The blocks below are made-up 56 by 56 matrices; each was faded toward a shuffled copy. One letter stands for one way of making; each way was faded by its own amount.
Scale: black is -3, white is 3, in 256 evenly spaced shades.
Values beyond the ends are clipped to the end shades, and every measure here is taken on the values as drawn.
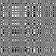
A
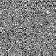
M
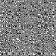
M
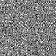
M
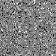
M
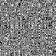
M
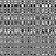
A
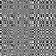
A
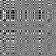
A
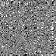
M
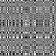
A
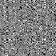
M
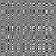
A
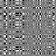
A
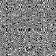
M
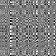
A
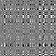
A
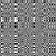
A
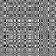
A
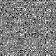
M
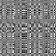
A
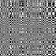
A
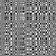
A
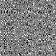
M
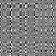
A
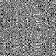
M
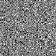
M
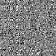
M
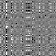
A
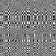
A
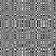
A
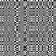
A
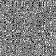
M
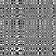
A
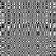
A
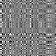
A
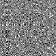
M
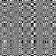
A
